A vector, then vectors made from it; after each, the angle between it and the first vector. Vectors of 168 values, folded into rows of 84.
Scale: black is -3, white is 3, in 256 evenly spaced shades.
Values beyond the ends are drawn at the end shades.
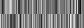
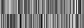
nearly parallel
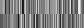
partly opposed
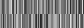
partly aligned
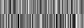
partly opposed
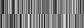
partly aligned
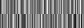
partly opposed
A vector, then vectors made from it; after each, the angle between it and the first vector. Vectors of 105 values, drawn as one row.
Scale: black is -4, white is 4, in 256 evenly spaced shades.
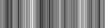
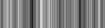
nearly opposite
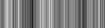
nearly opposite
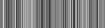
partly aligned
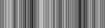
nearly opposite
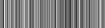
orthogonal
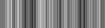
nearly opposite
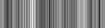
nearly parallel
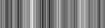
nearly parallel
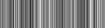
partly opposed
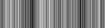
nearly opposite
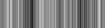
nearly opposite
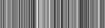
partly opposed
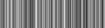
partly opposed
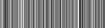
orthogonal
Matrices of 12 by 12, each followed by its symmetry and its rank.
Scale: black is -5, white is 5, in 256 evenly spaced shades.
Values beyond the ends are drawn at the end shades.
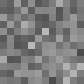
symmetric, full rank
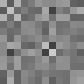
symmetric, rank two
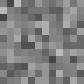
antisymmetric, full rank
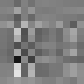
neither, rank two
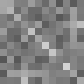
symmetric, full rank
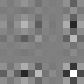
symmetric, rank one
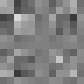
symmetric, rank two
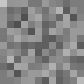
symmetric, full rank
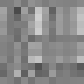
neither, rank two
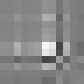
symmetric, rank one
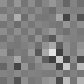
symmetric, rank two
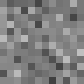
antisymmetric, full rank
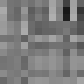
neither, rank two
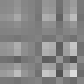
symmetric, rank one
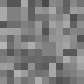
antisymmetric, full rank
